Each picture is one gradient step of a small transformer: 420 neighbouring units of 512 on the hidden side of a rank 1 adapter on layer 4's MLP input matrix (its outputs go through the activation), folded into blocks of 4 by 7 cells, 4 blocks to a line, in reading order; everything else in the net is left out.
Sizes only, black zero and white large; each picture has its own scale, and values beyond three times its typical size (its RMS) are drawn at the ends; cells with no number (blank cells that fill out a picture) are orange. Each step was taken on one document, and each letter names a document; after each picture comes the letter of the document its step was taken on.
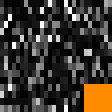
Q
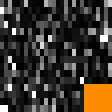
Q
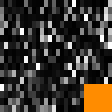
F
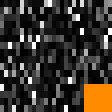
Q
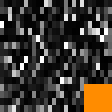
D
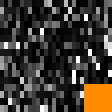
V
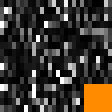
D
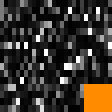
F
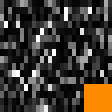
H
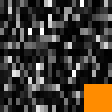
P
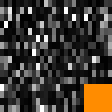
P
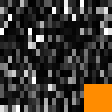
P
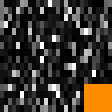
H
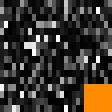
D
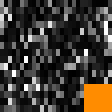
V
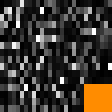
H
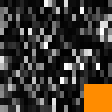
F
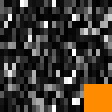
Q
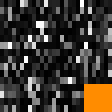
V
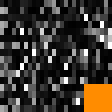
F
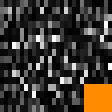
H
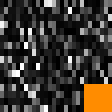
H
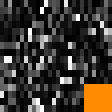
P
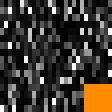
V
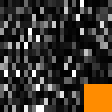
P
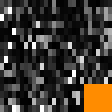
Q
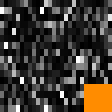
F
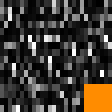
Q
